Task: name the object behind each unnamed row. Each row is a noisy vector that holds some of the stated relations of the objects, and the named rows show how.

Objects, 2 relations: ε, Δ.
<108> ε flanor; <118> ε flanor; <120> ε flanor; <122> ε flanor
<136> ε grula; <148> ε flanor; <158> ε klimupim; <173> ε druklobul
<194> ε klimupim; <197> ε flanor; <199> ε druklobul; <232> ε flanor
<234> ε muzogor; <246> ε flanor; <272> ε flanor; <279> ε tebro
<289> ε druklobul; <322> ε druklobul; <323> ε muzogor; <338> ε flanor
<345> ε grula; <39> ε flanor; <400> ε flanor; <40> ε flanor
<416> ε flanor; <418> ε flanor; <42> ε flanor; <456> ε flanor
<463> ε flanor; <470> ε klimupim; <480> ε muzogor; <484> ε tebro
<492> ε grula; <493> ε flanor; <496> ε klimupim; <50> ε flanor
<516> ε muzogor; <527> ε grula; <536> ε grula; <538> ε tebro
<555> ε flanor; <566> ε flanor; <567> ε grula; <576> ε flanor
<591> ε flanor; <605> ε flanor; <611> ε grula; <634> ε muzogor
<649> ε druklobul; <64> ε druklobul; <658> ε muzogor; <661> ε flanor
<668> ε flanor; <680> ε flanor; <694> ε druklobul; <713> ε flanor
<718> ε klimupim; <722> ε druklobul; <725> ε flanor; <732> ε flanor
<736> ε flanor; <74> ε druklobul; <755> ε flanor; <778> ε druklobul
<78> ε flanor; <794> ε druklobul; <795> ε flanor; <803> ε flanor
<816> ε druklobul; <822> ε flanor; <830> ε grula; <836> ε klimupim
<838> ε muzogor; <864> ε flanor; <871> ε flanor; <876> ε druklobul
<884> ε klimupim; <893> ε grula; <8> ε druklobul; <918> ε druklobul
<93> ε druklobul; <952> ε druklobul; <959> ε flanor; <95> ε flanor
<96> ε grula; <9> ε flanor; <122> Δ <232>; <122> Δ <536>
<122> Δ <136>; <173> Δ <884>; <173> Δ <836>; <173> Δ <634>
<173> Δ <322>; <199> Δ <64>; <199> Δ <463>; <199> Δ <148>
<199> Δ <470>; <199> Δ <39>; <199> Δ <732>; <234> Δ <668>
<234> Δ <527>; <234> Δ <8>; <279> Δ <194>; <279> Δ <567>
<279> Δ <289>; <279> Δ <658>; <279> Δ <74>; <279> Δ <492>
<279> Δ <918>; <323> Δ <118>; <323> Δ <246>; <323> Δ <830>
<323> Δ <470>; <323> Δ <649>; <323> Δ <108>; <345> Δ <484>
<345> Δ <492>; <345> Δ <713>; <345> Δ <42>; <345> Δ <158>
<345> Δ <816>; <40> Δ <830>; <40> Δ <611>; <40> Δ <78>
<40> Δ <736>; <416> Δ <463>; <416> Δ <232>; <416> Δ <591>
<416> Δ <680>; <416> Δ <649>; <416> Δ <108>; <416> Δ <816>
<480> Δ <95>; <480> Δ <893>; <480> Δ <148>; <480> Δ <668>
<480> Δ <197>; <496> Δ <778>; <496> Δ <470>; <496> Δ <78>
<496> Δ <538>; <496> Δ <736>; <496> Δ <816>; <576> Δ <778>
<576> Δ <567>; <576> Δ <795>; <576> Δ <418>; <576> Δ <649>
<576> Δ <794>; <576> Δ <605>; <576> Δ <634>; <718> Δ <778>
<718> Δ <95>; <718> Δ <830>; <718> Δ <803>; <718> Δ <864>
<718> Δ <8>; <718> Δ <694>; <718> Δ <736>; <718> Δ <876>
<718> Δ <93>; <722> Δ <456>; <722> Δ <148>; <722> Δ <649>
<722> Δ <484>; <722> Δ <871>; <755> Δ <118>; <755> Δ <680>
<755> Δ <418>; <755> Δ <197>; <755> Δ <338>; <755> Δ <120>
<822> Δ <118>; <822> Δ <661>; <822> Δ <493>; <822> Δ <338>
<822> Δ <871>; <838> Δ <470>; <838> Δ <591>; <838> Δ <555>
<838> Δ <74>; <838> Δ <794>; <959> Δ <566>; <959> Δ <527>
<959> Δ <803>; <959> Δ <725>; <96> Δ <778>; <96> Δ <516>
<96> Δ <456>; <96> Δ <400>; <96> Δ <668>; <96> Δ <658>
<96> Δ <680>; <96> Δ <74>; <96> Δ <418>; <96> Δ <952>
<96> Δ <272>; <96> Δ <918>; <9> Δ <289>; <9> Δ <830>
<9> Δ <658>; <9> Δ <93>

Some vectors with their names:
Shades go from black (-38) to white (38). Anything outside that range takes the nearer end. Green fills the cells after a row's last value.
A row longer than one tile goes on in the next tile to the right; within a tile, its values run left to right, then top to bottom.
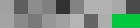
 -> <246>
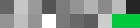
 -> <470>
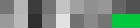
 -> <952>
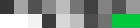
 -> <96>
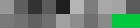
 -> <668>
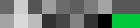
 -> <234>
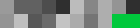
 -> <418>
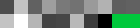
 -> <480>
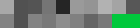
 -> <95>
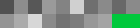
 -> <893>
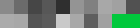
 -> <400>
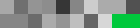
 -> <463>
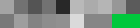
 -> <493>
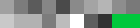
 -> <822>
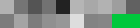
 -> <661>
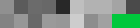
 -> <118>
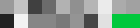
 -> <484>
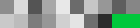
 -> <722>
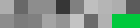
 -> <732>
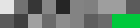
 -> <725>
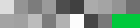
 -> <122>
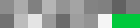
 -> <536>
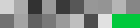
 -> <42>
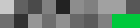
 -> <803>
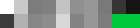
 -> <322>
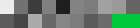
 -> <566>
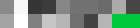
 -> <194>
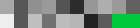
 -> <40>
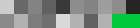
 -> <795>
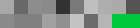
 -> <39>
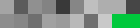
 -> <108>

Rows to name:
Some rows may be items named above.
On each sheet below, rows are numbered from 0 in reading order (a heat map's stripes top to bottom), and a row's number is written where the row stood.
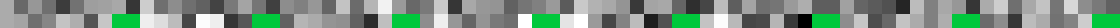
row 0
<555>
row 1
<576>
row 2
<538>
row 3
<492>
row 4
<838>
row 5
<480>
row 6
<418>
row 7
<816>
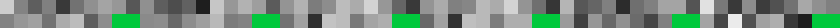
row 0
<50>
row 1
<197>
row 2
<649>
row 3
<649>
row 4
<864>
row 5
<959>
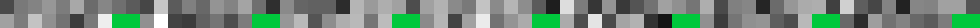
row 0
<830>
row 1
<516>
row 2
<680>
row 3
<794>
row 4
<959>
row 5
<736>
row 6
<803>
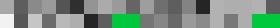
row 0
<40>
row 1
<148>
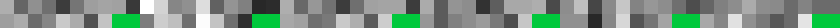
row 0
<555>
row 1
<173>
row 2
<555>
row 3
<78>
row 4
<289>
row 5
<611>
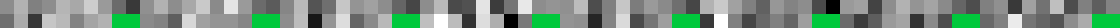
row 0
<649>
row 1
<64>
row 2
<74>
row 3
<279>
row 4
<289>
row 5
<634>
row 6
<8>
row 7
<527>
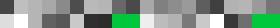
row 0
<323>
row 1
<416>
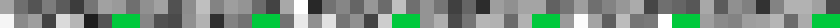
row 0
<9>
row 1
<93>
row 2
<158>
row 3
<456>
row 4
<567>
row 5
<246>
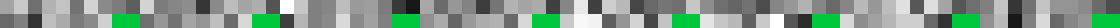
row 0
<816>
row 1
<232>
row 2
<322>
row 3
<591>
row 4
<345>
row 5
<755>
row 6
<199>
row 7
<918>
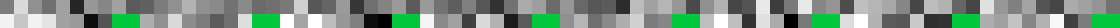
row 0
<496>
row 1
<611>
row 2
<718>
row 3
<9>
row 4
<120>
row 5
<279>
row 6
<323>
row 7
<122>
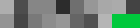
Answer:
<736>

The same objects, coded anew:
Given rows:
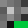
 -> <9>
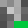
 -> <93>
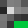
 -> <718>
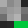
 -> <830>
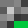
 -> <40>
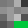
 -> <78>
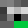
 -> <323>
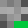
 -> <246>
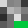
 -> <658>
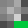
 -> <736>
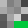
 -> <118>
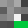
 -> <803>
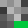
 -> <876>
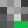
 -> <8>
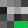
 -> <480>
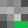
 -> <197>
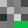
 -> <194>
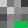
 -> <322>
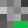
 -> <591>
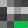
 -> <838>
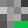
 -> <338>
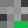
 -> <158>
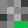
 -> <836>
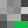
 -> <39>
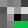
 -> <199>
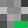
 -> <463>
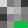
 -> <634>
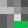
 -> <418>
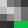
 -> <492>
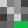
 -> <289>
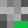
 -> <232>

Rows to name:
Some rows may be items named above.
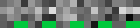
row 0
<50>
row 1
<416>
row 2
<95>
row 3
<9>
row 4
<323>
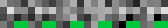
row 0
<173>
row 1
<838>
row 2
<864>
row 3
<649>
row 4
<345>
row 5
<199>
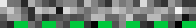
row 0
<567>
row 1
<838>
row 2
<234>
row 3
<538>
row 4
<680>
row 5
<484>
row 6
<96>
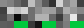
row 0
<323>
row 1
<538>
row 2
<778>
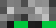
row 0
<959>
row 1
<527>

